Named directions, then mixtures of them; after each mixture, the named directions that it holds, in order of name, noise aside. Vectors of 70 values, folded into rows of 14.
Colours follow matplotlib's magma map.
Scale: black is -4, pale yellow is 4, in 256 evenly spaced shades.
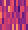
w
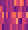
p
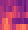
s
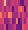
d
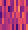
w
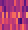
p, s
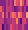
p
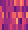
p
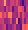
d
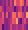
p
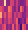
d, w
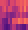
s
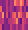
p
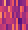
d, w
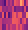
d, p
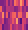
p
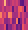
d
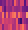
p, s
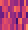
p, w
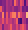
p, s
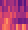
s, w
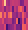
d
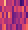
d, p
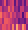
s, w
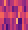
d, p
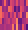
p, w
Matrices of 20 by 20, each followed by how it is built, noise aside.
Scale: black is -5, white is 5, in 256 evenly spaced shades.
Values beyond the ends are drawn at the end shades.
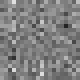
low rank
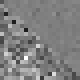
lower triangular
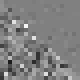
lower triangular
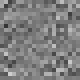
low rank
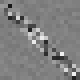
banded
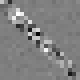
banded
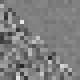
lower triangular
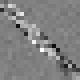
banded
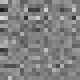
low rank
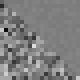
lower triangular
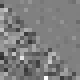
lower triangular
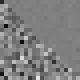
lower triangular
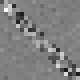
banded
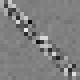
banded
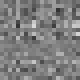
low rank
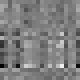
low rank
